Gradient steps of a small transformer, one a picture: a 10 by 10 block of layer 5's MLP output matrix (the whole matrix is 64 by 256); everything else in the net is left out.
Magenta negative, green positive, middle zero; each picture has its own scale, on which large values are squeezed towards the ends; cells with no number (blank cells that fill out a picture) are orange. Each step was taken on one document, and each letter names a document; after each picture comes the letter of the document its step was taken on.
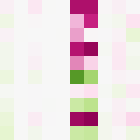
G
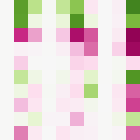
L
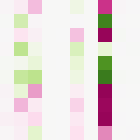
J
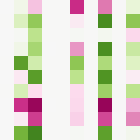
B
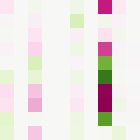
J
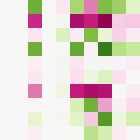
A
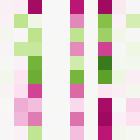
B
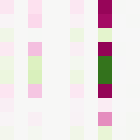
J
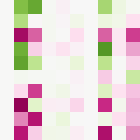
B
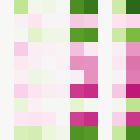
L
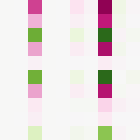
A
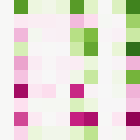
L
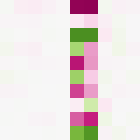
G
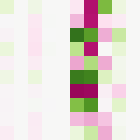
G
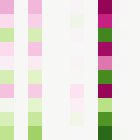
J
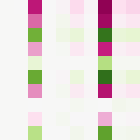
A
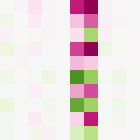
G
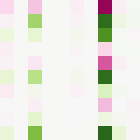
J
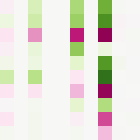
J
